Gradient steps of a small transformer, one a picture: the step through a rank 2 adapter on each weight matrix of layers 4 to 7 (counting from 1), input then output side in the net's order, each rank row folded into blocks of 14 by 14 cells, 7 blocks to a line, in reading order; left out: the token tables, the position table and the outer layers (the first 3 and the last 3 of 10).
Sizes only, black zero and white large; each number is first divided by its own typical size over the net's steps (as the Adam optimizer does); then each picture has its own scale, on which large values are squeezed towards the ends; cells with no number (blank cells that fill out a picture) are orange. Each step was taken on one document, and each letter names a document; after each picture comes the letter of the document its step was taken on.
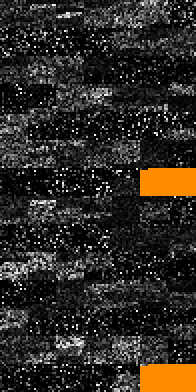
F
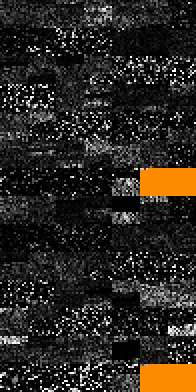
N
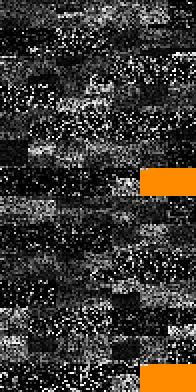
N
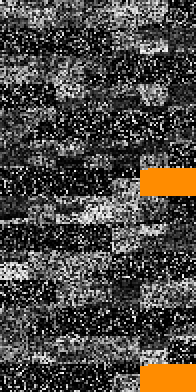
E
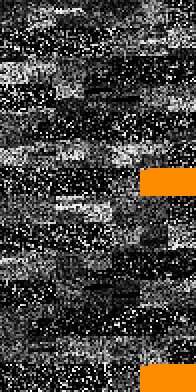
E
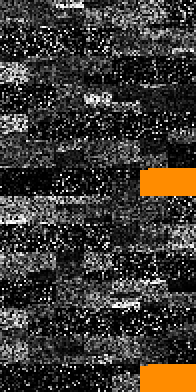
F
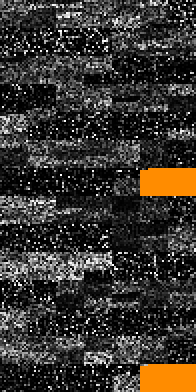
F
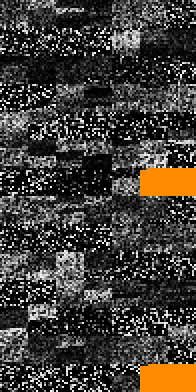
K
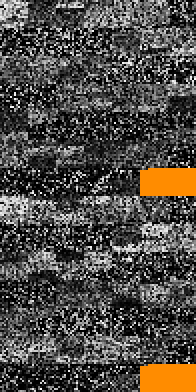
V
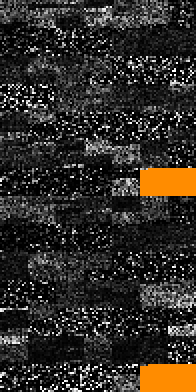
N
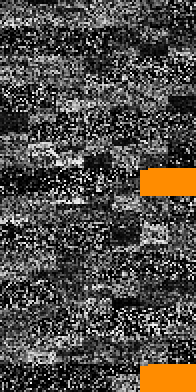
V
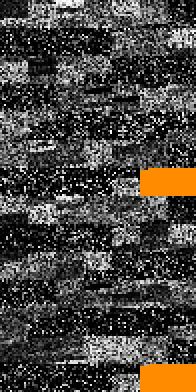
E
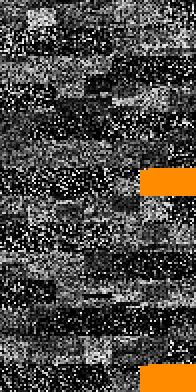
E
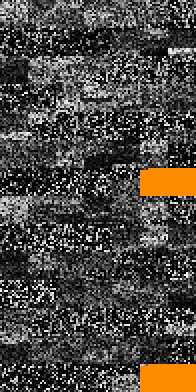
V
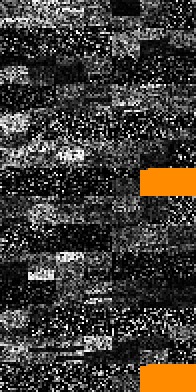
K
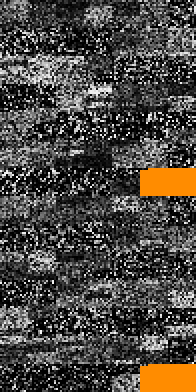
V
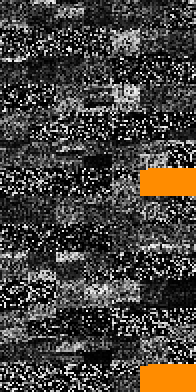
K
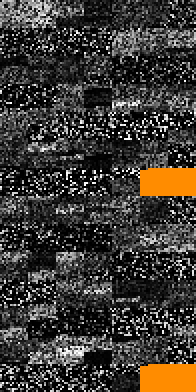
K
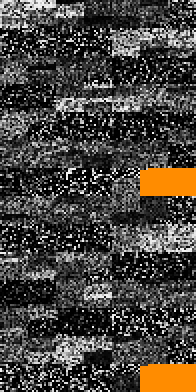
K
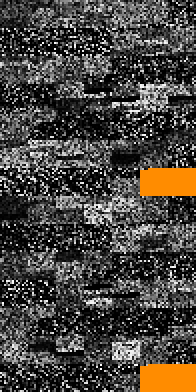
E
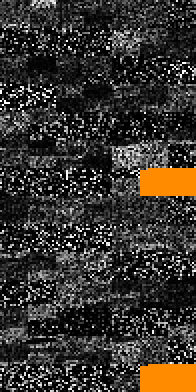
K
